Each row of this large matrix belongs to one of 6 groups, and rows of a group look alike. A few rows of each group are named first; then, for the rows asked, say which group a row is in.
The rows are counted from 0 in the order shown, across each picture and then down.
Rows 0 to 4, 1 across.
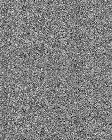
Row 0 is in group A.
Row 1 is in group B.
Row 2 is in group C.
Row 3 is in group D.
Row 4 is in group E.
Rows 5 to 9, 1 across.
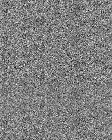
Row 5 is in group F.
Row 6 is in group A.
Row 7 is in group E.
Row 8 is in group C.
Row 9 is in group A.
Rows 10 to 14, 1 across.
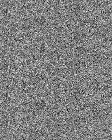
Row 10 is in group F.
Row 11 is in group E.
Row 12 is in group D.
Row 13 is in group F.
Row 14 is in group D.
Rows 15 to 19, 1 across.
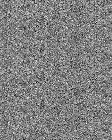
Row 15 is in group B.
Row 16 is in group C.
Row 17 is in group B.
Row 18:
E
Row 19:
D
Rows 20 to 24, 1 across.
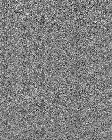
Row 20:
E
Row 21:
A
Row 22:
A
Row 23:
B
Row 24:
F
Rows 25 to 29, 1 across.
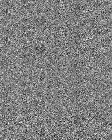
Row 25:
F
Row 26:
F
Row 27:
C
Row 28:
A
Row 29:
E
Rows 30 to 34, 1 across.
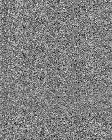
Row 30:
D
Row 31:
D
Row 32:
C
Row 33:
D
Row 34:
E
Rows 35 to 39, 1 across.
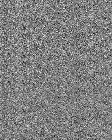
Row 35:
D
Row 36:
A
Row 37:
A
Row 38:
D
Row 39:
E
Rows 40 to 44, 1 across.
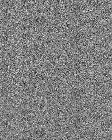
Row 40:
F
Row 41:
A
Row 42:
D
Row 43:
C
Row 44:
F
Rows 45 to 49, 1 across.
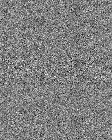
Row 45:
F
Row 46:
A
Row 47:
E
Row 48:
B
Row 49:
C
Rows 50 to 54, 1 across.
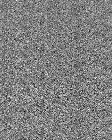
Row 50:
C
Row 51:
E
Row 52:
E
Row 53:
B
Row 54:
B
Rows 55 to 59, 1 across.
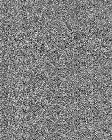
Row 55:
A
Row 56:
E
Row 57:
D
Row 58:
D
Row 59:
D
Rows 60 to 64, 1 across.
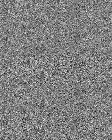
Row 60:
D
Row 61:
F
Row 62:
B
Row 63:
E
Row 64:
A
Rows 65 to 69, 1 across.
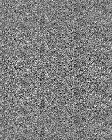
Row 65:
E
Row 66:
E
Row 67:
E
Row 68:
E
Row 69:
E
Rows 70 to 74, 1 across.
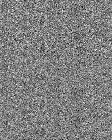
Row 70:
C
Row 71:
E
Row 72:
D
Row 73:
C
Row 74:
F
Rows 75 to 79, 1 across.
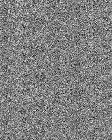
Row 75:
D
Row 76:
D
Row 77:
F
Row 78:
B
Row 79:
A
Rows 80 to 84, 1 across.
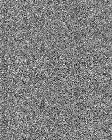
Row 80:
A
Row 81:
E
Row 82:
D
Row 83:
E
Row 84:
D
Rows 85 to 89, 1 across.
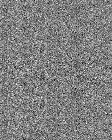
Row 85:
A
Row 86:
C
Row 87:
E
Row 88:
C
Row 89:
D
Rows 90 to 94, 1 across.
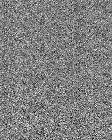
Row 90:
E
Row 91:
E
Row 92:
D
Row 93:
D
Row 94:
B
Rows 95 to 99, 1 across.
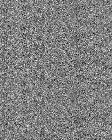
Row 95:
A
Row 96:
A
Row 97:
E
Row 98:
A
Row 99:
E
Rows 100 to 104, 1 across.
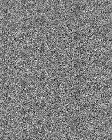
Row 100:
F
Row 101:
E
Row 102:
E
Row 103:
F
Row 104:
A
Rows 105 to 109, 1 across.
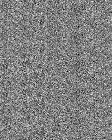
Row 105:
C
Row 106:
C
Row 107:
A
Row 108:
A
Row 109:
B
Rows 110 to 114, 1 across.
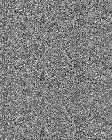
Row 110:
E
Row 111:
A
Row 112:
E
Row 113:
A
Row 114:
E
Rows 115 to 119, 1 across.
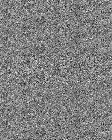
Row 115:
F
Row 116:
F
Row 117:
B
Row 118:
A
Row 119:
F
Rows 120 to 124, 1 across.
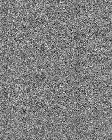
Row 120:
D
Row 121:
E
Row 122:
F
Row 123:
D
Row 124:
A
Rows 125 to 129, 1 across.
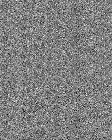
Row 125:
C
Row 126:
A
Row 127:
A
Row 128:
D
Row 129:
F
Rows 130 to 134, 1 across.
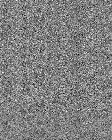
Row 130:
A
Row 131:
C
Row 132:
A
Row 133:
B
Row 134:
F
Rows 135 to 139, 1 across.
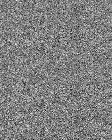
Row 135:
C
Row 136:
B
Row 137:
D
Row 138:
B
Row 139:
E
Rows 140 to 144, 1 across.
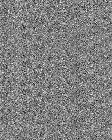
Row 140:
D
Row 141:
A
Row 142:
A
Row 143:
A
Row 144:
C
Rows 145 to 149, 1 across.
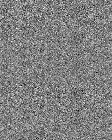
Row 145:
A
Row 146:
C
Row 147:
A
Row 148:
C
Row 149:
B
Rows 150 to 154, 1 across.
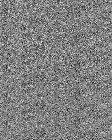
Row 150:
D
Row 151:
A
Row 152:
F
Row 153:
F
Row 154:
F
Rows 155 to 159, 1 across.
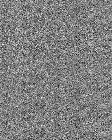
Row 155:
A
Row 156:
D
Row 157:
D
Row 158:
F
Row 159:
F
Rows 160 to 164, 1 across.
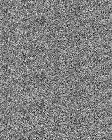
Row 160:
F
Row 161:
D
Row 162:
F
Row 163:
B
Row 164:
B
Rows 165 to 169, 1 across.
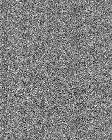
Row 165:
C
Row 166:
A
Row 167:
D
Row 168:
E
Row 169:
A
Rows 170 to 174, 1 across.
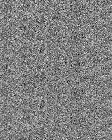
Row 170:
B
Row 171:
C
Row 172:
F
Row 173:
C
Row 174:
B
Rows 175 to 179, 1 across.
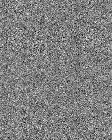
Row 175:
E
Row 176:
C
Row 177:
F
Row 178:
D
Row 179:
A
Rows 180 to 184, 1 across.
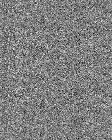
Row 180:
E
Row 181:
D
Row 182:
D
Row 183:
E
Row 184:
C
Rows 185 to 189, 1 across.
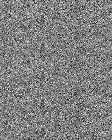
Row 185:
B
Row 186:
E
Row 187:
B
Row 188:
E
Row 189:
F
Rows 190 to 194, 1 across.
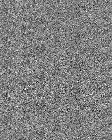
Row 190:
D
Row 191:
F
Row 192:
B
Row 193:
F
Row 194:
B
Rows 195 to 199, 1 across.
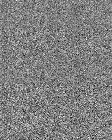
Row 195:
C
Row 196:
D
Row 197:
E
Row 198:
D
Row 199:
B
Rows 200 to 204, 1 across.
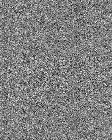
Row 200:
E
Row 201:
D
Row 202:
B
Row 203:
D
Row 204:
A
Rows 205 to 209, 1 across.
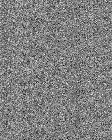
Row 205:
D
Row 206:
D
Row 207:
B
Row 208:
A
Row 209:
F
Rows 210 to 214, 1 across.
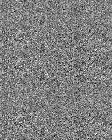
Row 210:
C
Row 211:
E
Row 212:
E
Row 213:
D
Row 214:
E
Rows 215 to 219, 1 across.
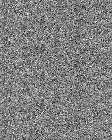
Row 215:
E
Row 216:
F
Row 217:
E
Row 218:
B
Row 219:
D
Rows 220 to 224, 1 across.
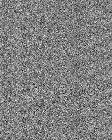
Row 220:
E
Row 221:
A
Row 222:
A
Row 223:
B
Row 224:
A
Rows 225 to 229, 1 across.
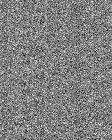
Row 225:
C
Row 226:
D
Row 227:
B
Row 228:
A
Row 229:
E
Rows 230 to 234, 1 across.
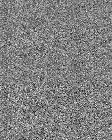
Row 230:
D
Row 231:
B
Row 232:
C
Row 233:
D
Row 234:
B
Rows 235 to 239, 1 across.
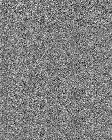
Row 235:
E
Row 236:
A
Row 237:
D
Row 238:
C
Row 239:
C
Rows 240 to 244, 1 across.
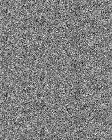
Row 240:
F
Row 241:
A
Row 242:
C
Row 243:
F
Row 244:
E
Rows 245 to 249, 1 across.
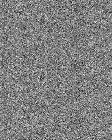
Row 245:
E
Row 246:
A
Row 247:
C
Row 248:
D
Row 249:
B
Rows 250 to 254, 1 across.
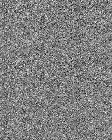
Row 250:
E
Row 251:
B
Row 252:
E
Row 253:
D
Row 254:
A
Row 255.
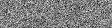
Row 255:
F
